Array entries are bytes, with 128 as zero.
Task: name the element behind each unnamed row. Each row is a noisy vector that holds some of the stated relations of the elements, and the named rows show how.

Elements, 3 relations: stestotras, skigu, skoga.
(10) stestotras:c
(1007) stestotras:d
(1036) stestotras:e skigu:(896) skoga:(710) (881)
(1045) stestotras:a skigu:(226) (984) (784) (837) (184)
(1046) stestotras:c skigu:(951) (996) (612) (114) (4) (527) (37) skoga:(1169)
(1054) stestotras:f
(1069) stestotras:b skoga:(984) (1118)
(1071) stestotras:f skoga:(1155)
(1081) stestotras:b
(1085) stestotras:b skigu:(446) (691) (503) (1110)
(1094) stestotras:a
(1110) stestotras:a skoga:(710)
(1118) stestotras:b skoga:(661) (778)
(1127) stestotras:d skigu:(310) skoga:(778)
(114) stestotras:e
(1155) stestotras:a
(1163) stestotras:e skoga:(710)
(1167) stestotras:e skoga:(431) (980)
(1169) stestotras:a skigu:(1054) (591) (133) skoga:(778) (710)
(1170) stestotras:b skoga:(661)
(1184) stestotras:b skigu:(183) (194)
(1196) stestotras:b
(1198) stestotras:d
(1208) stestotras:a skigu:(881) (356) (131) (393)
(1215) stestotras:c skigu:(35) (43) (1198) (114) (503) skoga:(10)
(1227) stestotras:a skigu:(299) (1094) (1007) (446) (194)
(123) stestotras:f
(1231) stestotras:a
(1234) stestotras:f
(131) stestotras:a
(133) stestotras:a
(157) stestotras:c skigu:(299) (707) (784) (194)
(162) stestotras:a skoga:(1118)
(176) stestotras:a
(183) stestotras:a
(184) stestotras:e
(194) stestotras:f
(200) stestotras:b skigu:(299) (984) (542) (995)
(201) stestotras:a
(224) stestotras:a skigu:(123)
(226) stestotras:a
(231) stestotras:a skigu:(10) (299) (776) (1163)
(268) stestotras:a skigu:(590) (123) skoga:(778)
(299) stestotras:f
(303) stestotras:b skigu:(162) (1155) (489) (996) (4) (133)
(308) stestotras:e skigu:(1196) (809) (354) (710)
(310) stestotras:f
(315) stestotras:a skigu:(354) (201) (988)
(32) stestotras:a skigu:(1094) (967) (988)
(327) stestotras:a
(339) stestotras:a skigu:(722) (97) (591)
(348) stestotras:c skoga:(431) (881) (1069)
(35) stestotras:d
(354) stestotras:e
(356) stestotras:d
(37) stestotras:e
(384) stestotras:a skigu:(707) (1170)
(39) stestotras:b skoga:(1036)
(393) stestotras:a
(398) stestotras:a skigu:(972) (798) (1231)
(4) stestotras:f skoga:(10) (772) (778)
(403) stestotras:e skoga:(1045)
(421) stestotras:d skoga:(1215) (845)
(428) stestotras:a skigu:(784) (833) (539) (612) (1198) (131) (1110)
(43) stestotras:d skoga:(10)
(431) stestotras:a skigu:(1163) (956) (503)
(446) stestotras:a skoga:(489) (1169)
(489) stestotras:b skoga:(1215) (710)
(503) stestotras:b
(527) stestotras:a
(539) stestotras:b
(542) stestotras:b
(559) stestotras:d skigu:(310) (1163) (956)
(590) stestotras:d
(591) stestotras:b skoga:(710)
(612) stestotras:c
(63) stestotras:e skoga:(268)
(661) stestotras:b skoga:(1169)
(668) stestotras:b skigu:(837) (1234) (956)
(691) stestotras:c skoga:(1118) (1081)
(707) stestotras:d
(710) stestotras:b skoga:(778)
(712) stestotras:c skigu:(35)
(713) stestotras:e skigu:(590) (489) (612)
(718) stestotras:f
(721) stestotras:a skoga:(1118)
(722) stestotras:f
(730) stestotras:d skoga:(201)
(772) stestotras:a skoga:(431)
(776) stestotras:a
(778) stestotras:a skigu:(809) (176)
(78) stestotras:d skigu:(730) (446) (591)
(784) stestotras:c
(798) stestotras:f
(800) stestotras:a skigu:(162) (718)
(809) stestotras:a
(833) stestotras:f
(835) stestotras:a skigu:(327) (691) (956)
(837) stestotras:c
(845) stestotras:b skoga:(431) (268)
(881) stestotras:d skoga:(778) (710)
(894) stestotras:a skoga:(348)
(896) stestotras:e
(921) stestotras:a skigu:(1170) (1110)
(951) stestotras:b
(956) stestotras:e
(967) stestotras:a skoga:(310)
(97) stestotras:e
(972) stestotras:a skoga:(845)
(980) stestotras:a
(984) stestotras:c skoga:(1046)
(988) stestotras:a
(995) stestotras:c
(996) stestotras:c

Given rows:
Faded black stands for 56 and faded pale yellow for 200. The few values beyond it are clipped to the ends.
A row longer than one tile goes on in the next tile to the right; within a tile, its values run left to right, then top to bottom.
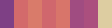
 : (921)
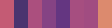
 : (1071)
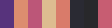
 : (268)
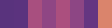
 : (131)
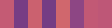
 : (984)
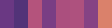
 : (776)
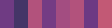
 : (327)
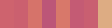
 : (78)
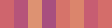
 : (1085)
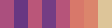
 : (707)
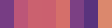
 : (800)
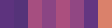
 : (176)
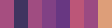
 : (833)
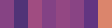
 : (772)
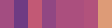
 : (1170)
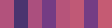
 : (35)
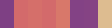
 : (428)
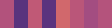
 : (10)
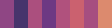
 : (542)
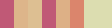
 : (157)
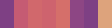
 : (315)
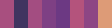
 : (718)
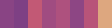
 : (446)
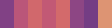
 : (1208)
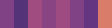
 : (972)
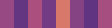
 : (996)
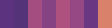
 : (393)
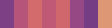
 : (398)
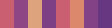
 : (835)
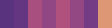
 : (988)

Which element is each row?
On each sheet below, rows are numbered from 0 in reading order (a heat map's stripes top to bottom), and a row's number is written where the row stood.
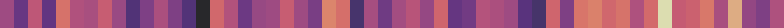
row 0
(995)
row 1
(123)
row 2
(591)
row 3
(421)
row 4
(162)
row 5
(384)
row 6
(712)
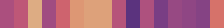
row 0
(231)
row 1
(1167)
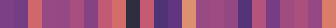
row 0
(1118)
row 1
(310)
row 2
(184)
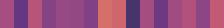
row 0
(63)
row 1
(43)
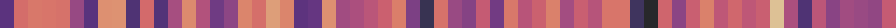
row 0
(778)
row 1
(1163)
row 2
(1169)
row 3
(303)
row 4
(784)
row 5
(713)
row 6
(1045)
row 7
(661)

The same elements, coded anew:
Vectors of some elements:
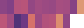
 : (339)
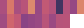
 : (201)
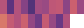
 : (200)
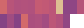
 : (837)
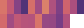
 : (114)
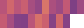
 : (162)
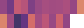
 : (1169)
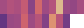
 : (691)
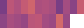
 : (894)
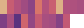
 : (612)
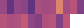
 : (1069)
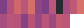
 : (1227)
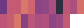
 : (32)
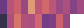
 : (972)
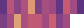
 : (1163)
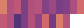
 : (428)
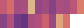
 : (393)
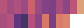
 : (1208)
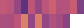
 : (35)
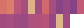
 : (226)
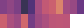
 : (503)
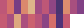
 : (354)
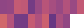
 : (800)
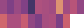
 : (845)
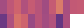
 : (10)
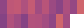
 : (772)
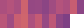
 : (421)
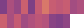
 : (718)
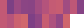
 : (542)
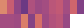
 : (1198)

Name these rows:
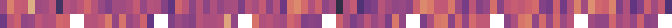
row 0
(183)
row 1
(43)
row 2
(327)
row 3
(4)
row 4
(431)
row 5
(707)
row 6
(1007)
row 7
(590)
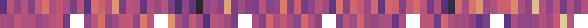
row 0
(1234)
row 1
(776)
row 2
(668)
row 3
(956)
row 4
(157)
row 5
(1215)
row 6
(1110)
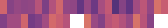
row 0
(1170)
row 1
(78)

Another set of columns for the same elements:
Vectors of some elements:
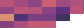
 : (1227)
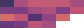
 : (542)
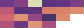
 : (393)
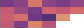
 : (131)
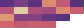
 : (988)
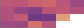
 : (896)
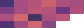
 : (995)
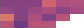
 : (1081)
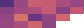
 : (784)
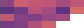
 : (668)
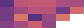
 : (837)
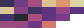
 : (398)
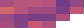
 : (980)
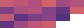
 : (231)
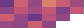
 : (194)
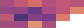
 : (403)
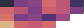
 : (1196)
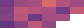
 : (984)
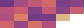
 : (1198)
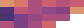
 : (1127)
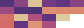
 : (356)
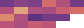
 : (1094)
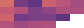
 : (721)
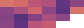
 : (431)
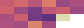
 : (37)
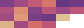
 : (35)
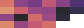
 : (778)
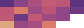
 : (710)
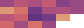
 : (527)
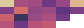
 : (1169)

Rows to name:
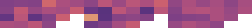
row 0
(691)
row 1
(200)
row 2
(348)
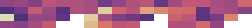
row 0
(1184)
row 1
(967)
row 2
(133)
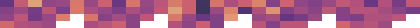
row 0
(730)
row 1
(1071)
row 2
(162)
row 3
(1110)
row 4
(1046)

